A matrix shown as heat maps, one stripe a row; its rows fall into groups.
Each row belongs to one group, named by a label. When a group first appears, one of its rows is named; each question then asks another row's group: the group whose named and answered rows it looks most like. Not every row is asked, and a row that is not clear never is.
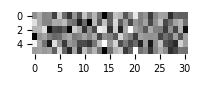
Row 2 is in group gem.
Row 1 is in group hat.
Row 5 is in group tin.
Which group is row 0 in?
tin
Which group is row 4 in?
hat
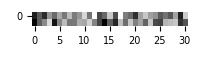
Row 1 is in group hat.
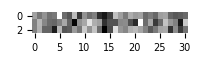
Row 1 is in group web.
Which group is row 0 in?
tin
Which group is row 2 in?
tin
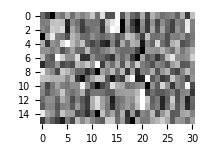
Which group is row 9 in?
web
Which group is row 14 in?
hat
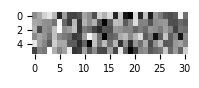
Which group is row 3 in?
web
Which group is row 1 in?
tin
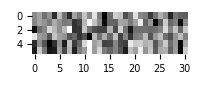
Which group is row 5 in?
web
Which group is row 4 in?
web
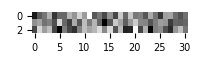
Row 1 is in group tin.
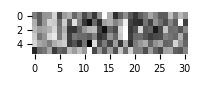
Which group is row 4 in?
hat
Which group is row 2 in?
web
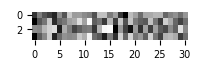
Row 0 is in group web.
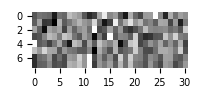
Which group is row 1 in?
tin
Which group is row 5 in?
gem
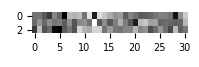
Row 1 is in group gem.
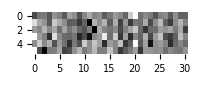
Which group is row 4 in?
tin
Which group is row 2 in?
gem
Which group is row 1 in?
hat
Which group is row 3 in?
hat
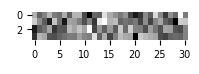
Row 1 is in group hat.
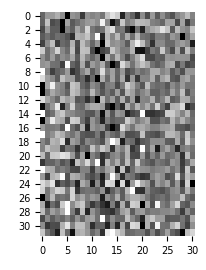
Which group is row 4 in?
gem
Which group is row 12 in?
hat
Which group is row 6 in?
gem
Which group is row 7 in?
tin
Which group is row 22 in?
gem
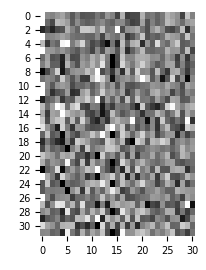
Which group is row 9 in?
web
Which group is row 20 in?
hat
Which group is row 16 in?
hat
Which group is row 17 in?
tin
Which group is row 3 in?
gem
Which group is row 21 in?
tin
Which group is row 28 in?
tin
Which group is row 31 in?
tin
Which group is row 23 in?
hat
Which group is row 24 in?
tin
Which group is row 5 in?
gem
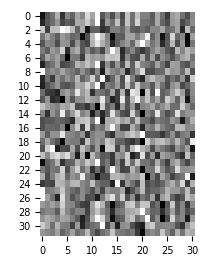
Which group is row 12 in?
tin
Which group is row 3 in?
web
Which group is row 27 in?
web
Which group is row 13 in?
hat
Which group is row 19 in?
gem
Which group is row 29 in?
web
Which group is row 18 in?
web
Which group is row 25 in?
gem
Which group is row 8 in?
gem
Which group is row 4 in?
web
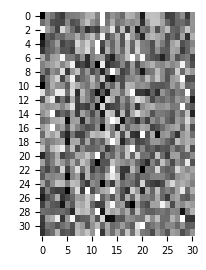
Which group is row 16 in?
gem
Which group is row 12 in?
gem
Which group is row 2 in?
hat
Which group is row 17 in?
tin
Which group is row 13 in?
hat
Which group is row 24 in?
gem
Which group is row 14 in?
gem
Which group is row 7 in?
hat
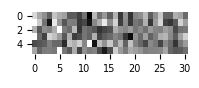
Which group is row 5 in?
tin
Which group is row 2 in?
tin
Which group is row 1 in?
hat
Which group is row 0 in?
hat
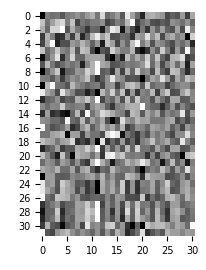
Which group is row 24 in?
hat
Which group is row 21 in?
web
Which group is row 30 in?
web
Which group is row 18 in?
hat
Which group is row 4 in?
gem
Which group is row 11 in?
hat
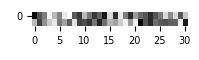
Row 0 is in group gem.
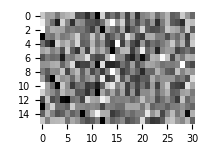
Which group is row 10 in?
hat
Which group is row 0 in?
hat
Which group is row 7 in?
hat
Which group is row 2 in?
gem
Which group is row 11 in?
hat
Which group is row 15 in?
gem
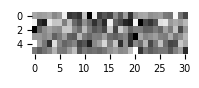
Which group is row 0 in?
hat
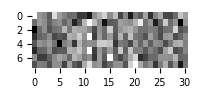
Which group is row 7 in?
web
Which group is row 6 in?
gem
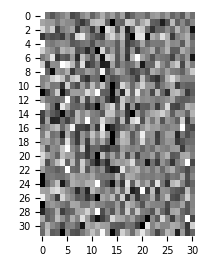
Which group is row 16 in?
hat
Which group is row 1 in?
web
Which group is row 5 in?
hat
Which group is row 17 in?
tin
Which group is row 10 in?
tin
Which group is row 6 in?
gem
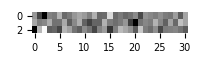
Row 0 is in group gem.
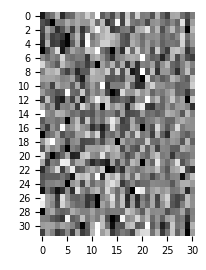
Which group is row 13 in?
gem
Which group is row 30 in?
web
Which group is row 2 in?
web
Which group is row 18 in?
gem
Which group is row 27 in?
hat
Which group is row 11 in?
tin
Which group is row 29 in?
tin
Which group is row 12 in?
web
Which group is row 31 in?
web
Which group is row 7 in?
hat
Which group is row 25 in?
web
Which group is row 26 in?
hat
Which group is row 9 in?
web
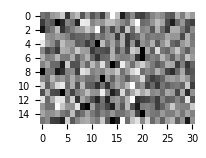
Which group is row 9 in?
gem
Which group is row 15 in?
tin
